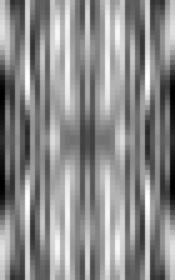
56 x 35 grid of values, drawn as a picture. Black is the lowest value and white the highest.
It mirrors both left to right and top to bottom. The grain runs up and down. The centre is the calmest part. No overall slope runs across the table.
